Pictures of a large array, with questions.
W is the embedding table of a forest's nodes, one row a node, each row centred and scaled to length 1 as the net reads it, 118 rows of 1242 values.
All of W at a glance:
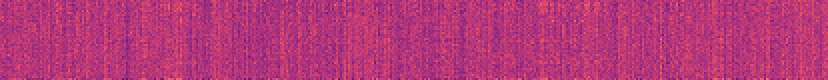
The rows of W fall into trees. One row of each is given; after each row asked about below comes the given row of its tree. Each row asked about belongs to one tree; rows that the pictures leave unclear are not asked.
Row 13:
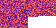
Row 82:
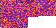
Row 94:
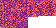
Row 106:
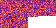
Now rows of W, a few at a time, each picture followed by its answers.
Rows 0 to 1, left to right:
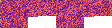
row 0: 106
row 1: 94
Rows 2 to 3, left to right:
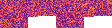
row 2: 106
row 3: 13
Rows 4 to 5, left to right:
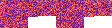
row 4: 82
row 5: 94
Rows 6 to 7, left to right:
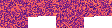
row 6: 94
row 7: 94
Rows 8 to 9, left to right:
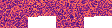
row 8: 94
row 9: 13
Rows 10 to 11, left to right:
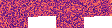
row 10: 106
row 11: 94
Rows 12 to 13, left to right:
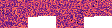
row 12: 13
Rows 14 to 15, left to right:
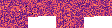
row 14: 94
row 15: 94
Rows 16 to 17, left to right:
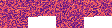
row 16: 82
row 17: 94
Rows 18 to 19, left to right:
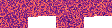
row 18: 106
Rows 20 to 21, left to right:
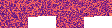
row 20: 13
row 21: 94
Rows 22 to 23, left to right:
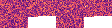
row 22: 106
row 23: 106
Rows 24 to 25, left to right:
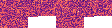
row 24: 82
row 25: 82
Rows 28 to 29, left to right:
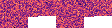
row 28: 94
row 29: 82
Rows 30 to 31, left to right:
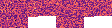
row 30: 13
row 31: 82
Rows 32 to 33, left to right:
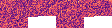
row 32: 82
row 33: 94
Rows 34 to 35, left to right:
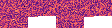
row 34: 82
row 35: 106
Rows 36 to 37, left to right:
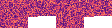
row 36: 13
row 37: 94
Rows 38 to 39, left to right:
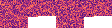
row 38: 106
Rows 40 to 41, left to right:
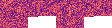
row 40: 82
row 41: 94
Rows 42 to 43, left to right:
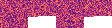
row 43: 106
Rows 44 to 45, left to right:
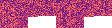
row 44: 94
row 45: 94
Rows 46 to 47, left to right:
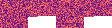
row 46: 106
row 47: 13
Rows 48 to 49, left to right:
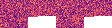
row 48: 106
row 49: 106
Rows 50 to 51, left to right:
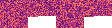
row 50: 94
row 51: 13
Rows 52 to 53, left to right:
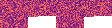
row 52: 106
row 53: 106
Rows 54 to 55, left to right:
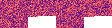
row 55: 94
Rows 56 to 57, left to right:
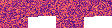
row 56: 82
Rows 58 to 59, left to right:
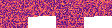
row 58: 106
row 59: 13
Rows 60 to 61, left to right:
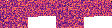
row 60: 13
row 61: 13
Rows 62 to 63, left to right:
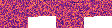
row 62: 106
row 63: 13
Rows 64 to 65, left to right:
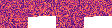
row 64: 106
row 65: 106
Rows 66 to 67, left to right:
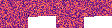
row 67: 82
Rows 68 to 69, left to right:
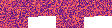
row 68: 82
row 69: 106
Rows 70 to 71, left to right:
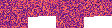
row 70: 13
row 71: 106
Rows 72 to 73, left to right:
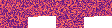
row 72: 106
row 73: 82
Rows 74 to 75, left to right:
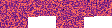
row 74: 13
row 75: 82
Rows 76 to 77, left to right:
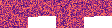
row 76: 106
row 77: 94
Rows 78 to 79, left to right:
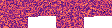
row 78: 82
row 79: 13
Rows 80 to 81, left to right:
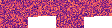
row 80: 106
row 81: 94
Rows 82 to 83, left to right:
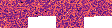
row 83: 13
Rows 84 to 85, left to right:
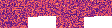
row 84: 13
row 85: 82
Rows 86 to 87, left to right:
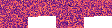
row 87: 13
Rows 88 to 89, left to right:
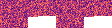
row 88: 106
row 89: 106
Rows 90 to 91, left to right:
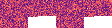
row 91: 94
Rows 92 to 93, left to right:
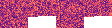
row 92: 13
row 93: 94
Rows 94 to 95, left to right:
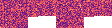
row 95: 13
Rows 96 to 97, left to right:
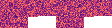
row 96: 13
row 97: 106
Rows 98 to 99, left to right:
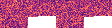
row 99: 106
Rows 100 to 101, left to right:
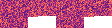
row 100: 106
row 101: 94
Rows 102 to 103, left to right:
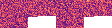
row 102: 106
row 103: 13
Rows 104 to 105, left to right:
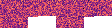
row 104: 106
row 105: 82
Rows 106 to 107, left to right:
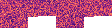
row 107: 106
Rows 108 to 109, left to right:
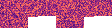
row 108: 13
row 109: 106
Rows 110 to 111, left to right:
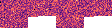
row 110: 94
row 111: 106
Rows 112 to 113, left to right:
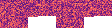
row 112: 94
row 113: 13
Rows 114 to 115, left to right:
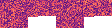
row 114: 94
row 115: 94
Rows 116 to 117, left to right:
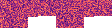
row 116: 106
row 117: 13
